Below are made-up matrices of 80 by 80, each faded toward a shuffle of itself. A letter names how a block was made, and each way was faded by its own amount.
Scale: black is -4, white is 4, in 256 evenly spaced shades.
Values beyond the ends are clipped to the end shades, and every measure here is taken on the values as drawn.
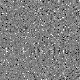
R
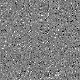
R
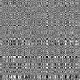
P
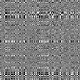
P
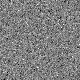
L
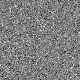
L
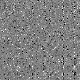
R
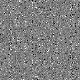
R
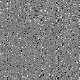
R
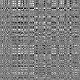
P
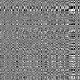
P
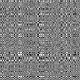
P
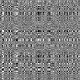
P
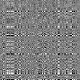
P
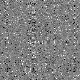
R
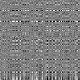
P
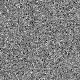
L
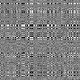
P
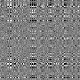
P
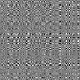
P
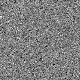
L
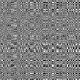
P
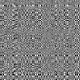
P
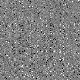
R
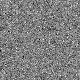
L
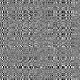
P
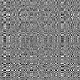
P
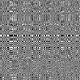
P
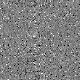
R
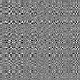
P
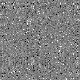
R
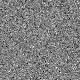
L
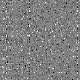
R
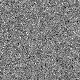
L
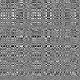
P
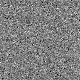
L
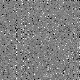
R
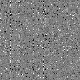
R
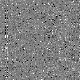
R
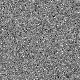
L
